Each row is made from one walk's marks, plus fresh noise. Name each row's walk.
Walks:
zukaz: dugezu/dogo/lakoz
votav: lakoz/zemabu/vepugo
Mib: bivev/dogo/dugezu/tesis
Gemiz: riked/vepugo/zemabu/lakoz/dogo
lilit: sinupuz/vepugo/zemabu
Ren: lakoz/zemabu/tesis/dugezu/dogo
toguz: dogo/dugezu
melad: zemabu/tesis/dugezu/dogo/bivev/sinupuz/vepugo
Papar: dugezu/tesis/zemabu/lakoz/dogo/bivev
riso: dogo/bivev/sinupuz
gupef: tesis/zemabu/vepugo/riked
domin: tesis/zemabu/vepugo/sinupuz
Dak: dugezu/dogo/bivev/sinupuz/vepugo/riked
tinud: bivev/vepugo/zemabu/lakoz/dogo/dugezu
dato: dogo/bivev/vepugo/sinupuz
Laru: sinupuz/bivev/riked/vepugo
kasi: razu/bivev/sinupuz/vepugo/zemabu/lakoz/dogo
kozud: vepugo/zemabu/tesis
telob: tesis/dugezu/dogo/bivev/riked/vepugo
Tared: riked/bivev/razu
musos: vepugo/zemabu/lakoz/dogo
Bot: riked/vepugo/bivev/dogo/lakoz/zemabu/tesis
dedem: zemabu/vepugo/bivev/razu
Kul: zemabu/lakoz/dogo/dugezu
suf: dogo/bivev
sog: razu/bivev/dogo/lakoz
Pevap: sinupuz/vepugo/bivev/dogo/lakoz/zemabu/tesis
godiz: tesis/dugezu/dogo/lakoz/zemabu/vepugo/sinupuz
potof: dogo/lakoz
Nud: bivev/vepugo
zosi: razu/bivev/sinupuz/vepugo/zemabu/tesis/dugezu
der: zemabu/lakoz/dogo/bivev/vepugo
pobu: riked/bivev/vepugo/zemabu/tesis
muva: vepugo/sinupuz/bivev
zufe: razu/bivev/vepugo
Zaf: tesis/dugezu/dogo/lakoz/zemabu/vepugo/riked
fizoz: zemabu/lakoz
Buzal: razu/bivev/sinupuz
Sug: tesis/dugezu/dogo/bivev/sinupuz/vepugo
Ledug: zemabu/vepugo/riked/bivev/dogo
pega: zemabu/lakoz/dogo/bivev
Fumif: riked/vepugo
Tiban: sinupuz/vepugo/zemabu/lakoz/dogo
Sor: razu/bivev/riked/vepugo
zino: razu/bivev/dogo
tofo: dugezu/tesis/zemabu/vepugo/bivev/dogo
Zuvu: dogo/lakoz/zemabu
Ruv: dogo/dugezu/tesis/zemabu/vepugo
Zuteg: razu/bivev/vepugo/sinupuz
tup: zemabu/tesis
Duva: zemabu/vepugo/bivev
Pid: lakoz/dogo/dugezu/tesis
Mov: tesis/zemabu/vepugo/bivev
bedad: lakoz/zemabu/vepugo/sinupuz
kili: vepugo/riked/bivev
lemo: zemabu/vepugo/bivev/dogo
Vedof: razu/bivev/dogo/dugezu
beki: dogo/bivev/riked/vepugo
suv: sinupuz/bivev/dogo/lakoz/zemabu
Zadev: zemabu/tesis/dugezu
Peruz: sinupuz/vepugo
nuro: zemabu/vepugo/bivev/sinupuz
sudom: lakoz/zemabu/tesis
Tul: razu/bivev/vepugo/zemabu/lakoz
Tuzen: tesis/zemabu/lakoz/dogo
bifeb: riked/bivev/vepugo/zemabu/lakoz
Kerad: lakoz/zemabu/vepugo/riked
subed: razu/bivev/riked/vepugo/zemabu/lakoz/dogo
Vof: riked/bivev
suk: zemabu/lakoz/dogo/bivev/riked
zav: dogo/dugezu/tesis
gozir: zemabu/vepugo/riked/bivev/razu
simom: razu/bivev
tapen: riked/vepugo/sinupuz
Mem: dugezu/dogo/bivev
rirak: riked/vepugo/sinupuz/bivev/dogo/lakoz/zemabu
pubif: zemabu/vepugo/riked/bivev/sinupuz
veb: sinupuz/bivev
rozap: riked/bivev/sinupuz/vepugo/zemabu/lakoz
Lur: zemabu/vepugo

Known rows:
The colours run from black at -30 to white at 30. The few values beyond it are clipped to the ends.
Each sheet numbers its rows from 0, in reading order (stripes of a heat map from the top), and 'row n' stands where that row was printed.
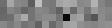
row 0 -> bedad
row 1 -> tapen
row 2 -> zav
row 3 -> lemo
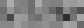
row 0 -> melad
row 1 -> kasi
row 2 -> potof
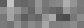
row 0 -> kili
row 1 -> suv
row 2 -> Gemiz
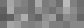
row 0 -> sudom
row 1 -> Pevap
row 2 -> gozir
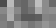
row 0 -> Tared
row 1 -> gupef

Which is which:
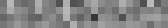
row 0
pobu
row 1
Bot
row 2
Vof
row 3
Mem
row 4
Vedof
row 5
muva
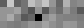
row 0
Nud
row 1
toguz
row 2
sog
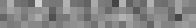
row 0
Duva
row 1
zufe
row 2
Mov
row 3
rozap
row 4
Buzal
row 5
pubif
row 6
Papar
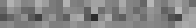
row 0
votav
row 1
Zaf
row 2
domin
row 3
Ren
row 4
der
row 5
Tul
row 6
tup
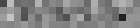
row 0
simom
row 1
dato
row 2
Tiban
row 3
bifeb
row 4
Ruv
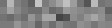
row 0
beki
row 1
Peruz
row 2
Lur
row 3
Zuteg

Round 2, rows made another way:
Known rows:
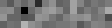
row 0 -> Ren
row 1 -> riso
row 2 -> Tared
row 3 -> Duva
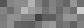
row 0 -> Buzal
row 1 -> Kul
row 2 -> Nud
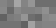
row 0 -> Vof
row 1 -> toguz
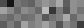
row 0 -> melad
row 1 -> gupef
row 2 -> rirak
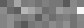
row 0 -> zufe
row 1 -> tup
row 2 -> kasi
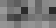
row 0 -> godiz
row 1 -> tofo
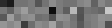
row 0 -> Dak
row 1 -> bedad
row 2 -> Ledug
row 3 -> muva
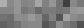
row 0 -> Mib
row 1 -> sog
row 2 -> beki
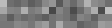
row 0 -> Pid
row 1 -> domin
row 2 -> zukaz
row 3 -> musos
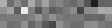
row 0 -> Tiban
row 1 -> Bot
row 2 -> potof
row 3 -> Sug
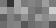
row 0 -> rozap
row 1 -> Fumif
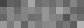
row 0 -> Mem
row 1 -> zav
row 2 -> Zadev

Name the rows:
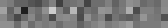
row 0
Zaf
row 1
nuro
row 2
gozir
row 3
dedem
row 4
Mov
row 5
Lur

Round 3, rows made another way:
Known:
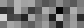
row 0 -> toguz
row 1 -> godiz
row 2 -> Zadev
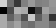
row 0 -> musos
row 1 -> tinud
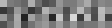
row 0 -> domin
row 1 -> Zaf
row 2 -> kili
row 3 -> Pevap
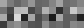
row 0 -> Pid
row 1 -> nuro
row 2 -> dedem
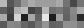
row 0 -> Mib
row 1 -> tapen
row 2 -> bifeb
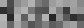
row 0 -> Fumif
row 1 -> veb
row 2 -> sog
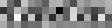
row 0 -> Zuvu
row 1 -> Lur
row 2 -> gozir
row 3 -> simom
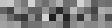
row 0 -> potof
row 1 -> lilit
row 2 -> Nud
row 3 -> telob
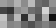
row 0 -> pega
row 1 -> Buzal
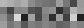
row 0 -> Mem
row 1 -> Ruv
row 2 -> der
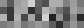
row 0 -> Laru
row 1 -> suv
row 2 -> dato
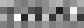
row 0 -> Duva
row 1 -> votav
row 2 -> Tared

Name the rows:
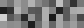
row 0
Kul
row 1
bedad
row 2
Gemiz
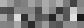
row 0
Mov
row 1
Zuteg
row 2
suk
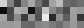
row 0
Tiban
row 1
pubif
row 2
melad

